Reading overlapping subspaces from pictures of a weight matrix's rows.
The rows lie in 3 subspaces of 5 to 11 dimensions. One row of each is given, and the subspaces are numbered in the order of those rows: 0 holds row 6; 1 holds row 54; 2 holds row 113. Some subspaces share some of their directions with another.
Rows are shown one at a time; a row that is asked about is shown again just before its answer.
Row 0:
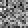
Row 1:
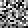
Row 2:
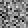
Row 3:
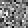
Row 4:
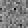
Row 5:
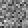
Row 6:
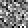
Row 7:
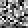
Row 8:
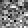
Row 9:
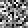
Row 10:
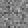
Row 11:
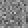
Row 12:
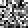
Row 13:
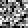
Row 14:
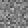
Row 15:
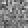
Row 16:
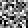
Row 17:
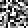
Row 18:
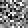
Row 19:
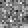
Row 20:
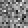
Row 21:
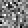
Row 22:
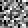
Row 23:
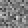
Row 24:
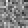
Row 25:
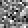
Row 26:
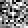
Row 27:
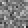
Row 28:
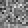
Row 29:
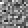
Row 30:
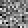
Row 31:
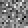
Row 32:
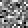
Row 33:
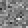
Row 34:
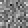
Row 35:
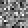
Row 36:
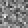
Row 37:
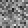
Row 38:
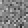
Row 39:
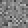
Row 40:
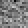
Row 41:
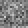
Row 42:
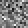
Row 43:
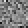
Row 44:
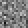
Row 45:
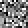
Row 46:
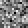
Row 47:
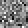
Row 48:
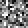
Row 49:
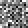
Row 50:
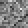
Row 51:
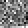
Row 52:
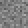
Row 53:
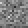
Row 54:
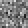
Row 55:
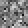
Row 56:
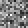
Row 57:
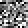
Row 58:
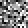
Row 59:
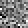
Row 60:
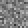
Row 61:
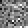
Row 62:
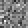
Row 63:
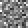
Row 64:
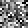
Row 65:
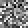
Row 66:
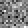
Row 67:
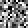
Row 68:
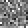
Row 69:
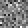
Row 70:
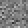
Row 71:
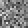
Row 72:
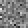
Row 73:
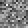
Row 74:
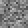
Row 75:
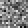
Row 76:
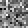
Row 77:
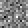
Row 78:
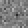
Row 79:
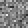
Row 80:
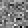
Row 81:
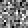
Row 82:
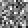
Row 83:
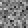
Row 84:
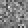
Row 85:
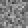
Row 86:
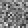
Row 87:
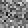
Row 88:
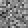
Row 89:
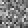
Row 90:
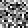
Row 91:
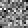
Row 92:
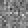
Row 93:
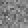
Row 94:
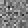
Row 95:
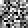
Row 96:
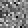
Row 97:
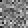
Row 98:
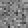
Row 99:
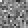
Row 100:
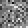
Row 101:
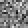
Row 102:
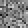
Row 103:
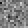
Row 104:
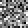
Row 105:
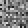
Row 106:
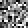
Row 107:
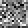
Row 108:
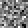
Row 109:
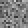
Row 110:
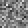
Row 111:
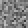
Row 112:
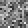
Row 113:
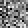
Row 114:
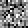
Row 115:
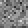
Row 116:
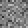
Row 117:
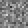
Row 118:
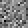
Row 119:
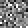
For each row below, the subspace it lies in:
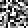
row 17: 0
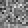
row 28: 0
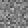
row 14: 1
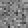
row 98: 2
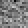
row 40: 2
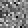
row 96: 0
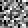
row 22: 1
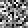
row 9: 0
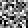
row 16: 1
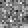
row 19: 0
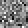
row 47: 0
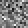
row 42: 2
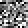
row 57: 1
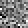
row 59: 1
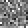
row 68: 0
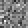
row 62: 1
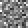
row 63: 1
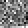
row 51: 0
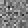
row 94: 2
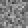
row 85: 1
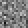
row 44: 1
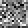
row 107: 1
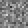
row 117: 0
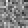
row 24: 1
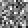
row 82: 1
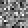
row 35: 2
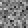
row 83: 0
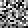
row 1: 2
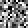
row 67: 0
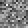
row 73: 2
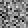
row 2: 2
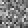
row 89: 0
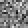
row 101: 2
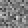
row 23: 0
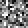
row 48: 0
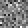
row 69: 0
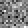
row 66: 2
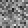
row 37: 2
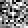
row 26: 0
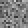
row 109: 1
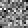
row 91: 1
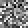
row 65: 0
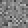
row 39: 1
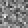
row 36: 0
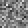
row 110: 2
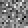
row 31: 2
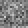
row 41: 1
